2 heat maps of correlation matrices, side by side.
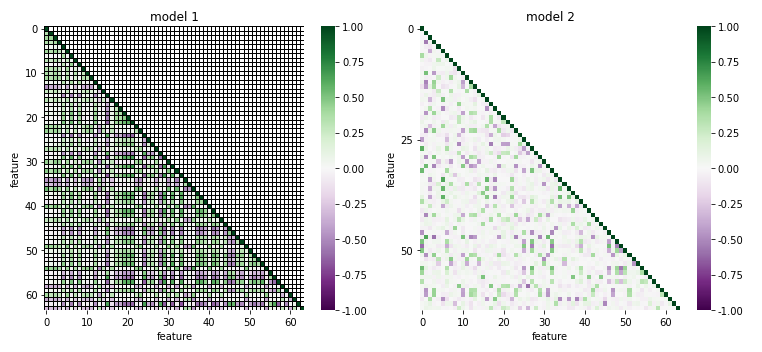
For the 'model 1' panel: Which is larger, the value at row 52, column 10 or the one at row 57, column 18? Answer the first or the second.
the second
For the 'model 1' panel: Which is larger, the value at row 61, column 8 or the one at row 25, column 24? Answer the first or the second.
the first
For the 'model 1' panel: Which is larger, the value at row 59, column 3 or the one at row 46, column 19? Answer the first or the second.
the first
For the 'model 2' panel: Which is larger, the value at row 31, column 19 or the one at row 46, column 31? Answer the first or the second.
the second
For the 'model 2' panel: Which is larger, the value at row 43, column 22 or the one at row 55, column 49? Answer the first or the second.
the first
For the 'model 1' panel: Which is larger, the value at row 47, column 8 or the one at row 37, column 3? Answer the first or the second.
the first
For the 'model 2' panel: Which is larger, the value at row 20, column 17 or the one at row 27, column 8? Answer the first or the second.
the first
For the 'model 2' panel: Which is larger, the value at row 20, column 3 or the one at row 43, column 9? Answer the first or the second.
the second
